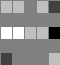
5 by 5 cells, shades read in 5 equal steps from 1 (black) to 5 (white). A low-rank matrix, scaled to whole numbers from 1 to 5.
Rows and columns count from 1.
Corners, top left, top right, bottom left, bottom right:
4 2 2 4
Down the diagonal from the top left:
4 3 4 3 4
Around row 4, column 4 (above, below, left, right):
4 3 3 3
